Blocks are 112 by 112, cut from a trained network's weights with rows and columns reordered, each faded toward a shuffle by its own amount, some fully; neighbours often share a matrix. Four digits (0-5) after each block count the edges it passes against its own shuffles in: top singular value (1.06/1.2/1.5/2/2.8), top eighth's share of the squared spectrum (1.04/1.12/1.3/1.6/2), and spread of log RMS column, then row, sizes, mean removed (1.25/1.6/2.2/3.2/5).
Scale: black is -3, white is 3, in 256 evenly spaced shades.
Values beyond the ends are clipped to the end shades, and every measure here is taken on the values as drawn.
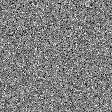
1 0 0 0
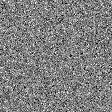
0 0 0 0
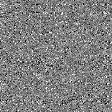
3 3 1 2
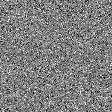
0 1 0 0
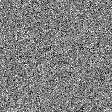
2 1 0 0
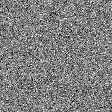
0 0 0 0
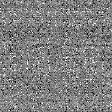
3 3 3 0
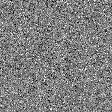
0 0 0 0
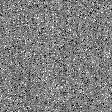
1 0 0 0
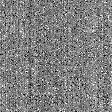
3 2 0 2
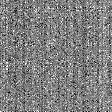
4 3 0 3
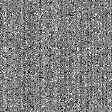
3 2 0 2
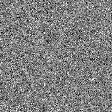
2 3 1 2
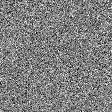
1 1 0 0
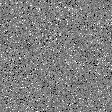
0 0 0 0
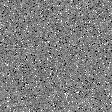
0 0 0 0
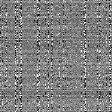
4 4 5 0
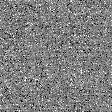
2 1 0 0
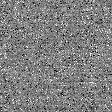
2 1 1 0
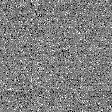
2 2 1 0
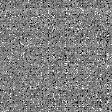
3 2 3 0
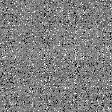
2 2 2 0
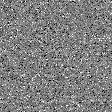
1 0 0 0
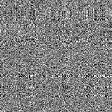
4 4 2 3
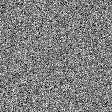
2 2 0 1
